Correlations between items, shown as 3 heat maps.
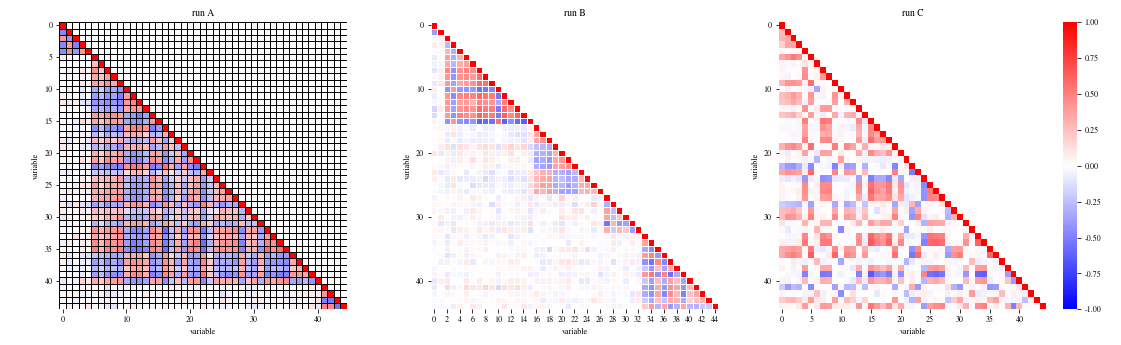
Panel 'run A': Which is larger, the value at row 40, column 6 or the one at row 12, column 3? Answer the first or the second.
the first
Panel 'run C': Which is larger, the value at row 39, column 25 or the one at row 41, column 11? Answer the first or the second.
the second
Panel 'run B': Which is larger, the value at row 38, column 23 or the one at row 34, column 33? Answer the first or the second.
the second
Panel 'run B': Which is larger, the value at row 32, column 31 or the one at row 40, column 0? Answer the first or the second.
the second
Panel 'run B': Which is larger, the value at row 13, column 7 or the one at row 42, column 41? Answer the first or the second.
the first
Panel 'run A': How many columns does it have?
45
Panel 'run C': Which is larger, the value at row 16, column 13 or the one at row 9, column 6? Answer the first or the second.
the first
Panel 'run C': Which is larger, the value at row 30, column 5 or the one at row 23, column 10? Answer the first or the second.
the first
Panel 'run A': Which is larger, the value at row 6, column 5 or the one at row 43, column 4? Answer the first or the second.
the first
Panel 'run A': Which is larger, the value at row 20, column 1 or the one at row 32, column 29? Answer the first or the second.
the second
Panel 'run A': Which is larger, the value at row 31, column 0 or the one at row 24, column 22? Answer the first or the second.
the first
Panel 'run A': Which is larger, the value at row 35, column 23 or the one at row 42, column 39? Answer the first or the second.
the second
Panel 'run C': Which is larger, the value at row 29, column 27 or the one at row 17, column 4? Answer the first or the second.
the second
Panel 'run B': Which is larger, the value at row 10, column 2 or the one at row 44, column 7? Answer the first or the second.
the second
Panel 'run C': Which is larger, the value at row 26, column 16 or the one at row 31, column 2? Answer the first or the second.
the first
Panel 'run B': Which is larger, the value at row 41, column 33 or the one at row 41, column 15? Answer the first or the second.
the second
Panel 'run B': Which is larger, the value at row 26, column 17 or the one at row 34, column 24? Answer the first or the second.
the first
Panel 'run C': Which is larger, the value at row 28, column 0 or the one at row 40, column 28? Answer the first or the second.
the second
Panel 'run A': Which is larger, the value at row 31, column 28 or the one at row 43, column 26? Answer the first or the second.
the first
